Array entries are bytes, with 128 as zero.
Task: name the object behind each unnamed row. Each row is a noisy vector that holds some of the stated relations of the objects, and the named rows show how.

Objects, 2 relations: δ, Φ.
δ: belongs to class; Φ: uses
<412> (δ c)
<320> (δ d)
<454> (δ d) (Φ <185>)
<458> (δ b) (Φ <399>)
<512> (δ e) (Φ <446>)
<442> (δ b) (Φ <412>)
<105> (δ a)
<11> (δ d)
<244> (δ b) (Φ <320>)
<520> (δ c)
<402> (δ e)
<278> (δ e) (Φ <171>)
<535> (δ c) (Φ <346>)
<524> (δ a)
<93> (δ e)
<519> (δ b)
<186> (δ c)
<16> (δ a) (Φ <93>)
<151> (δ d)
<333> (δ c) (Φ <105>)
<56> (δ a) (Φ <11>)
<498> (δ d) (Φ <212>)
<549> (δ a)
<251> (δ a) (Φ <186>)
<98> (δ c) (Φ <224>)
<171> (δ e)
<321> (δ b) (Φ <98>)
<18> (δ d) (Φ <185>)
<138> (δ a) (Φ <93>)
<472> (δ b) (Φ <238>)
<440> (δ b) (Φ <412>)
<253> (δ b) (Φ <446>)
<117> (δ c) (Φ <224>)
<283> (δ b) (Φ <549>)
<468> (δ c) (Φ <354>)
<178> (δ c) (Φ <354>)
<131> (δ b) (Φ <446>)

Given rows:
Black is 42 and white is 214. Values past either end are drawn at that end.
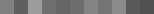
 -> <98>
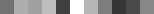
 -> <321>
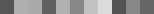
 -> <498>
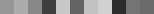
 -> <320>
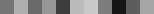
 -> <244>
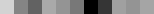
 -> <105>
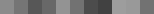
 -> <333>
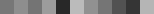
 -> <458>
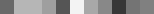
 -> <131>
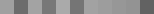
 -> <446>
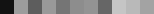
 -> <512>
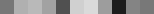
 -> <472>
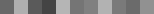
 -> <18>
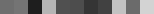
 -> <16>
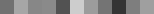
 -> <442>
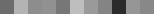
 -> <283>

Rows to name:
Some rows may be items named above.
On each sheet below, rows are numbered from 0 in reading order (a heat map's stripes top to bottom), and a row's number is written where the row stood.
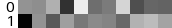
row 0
<11>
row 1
<512>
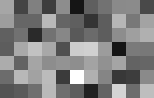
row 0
<412>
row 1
<524>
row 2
<93>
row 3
<472>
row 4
<224>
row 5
<321>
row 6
<56>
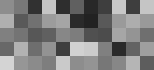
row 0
<251>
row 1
<549>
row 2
<333>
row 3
<244>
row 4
<346>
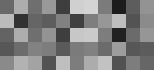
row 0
<244>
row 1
<399>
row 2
<244>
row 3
<117>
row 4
<151>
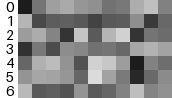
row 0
<278>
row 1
<186>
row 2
<320>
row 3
<402>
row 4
<472>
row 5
<519>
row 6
<185>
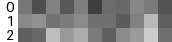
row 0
<520>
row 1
<535>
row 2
<171>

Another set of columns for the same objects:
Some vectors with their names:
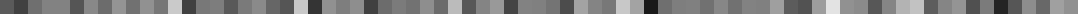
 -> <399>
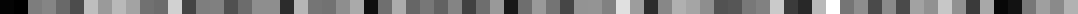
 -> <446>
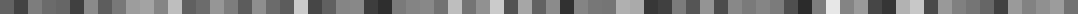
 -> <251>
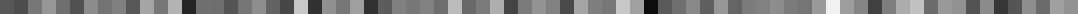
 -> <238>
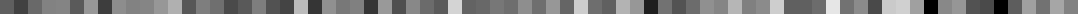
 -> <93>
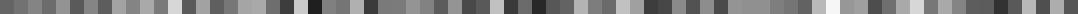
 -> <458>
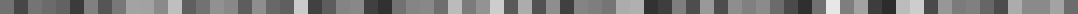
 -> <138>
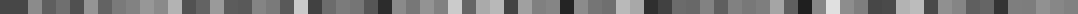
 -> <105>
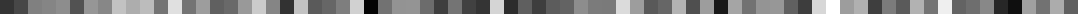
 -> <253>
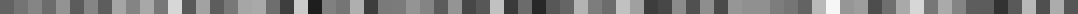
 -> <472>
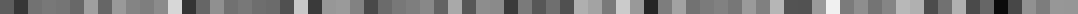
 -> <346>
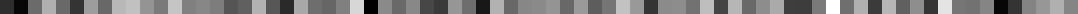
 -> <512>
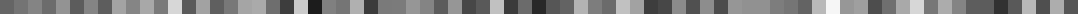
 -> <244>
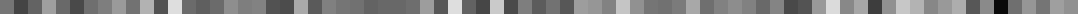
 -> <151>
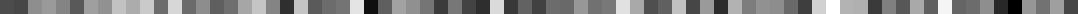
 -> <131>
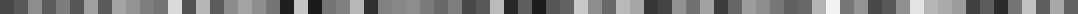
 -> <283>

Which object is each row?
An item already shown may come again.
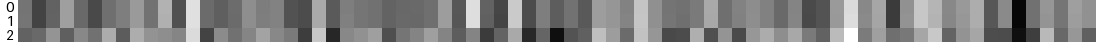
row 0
<151>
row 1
<151>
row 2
<519>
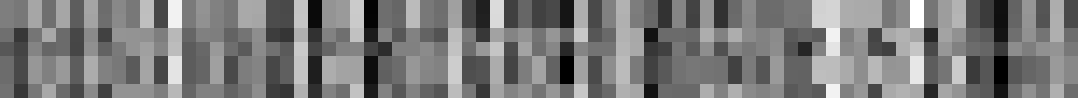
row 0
<321>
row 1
<321>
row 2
<278>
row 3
<524>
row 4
<224>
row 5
<224>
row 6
<278>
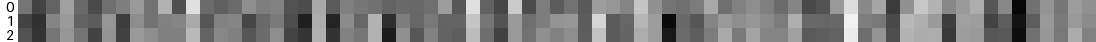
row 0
<151>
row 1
<171>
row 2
<402>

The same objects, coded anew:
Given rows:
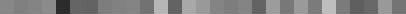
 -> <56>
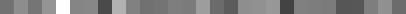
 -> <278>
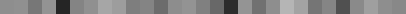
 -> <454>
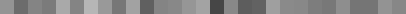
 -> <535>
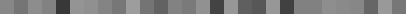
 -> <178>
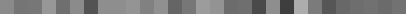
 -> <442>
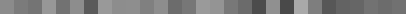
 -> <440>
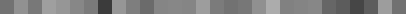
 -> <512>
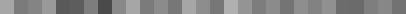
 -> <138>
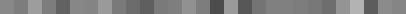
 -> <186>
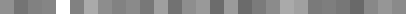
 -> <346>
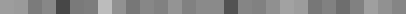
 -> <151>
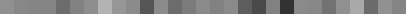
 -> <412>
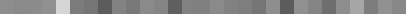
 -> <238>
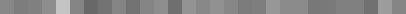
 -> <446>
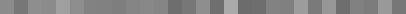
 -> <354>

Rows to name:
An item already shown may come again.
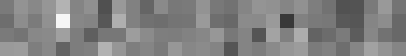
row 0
<402>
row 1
<278>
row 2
<321>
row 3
<151>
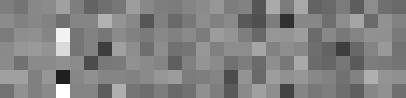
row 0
<321>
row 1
<412>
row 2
<224>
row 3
<93>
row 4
<519>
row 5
<498>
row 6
<171>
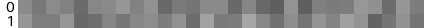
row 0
<520>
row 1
<524>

